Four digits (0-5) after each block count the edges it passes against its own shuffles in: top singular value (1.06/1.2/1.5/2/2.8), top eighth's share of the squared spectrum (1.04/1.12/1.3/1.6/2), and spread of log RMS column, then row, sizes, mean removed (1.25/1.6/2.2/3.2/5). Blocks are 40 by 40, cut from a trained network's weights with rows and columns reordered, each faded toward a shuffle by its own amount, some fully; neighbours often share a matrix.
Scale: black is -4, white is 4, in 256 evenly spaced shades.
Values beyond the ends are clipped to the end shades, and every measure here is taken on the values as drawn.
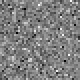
0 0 0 0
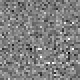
1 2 0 1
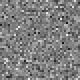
0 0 0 0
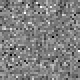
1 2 0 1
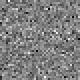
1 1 0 1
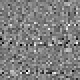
2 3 1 2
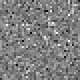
1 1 0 0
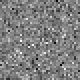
0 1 0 0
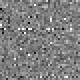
2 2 0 1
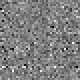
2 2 0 1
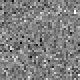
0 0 0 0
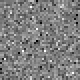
0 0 0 0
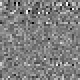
2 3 0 3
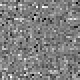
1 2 0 1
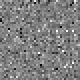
1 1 0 0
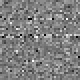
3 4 0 2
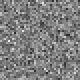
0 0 0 0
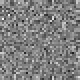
3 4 1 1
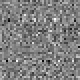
3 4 1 2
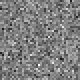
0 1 0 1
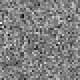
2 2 1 0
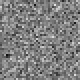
2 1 0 0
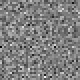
2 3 0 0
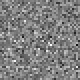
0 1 0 0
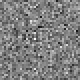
1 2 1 0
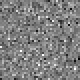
0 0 0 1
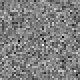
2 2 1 0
